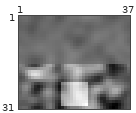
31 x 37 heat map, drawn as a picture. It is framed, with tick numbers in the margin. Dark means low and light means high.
Grain: blotchy. Odd patch: higher, in the bottom middle. Seam: horizontal, 50% of the way down, the top part calmer. Ninth with the highest average: bottom middle. Roughest part: bottom middle.
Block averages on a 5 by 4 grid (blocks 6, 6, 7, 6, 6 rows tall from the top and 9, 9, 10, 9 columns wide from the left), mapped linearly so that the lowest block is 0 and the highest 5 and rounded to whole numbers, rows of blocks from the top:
1222
2222
2331
2232
1350
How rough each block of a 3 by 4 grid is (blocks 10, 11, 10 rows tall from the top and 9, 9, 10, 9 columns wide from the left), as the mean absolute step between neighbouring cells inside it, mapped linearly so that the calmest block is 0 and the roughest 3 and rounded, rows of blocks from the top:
0000 | 1111 | 2332
